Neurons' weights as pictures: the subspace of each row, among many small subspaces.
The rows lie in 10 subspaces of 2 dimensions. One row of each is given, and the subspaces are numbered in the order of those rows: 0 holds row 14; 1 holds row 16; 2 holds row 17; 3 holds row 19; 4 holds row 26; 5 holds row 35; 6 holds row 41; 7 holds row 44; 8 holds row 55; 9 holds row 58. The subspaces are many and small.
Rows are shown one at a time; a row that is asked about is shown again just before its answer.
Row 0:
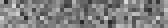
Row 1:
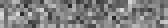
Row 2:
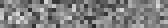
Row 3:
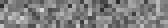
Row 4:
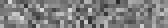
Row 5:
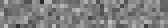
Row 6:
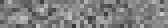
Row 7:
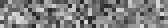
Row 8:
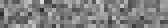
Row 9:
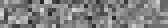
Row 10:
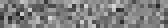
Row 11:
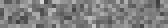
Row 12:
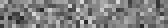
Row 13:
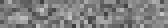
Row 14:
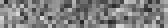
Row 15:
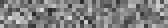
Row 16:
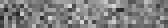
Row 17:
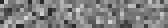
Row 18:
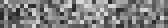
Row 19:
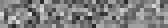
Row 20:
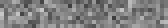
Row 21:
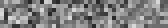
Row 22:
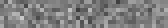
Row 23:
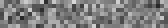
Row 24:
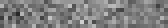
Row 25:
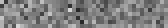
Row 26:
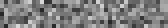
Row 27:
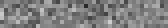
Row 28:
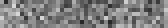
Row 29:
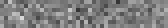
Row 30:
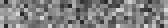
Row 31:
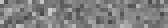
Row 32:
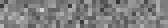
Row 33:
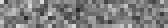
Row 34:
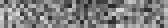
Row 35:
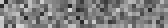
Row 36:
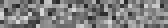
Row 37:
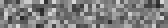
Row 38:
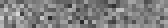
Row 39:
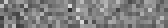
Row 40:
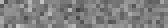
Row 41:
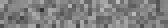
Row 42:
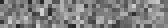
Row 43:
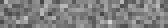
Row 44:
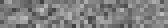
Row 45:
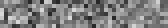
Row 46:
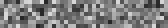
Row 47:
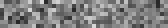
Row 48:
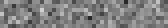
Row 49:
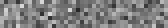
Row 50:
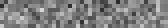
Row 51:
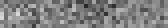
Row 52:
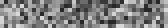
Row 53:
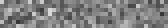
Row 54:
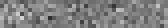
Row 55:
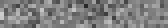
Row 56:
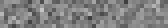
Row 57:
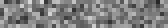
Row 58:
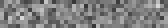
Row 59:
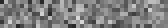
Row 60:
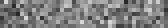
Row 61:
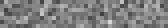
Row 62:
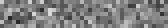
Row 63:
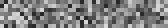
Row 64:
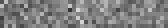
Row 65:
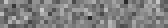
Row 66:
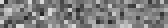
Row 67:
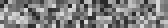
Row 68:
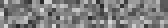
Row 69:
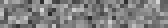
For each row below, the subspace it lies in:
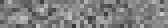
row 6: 7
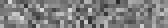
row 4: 7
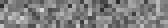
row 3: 6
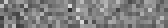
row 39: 5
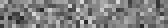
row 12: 5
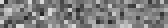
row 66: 2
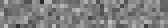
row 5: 4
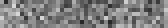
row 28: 3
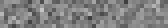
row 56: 3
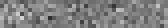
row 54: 9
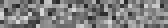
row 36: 8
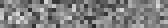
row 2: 1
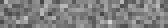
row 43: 8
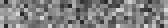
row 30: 4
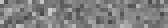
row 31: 2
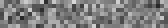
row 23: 9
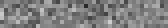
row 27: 8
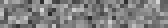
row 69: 0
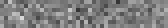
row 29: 7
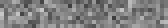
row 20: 4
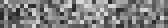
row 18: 8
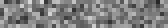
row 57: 1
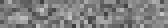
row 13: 7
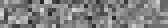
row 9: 0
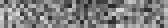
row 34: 0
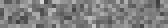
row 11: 1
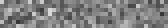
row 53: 2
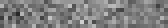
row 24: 1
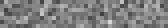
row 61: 8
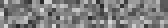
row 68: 4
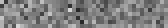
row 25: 5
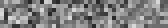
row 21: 0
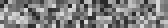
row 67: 6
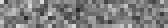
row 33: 7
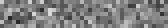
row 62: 2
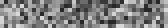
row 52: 0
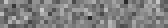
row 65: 3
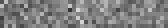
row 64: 5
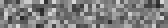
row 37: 9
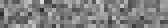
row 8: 4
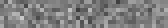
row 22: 7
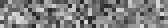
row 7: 5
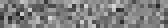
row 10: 9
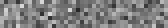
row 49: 9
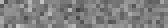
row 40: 5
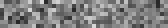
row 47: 1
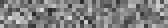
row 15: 2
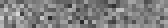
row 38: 1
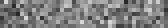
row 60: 3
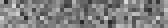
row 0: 3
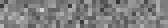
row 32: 6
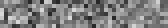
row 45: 0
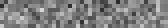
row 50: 6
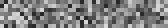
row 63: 2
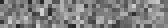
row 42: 6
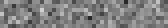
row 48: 3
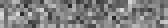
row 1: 4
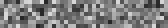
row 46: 9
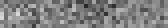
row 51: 8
